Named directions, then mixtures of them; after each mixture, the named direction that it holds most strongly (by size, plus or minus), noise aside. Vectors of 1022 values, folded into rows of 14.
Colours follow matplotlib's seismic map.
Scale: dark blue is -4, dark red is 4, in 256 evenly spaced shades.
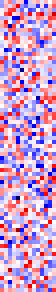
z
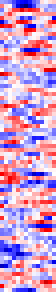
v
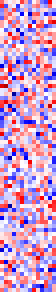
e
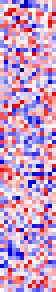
z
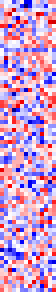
z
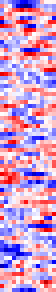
v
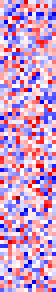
z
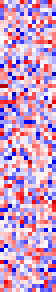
e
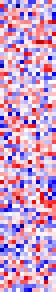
e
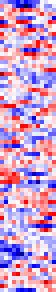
v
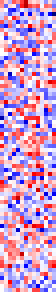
z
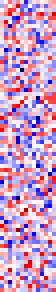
z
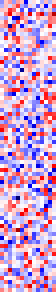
z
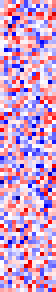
z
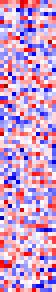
e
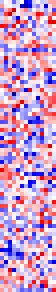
z
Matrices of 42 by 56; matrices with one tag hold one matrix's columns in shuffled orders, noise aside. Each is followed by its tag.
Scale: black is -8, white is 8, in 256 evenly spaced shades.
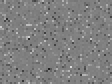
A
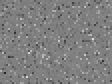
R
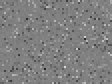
A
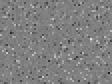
R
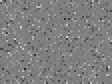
A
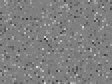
A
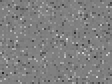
R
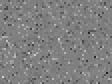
R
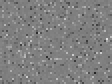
R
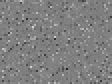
A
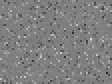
R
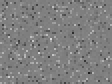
R
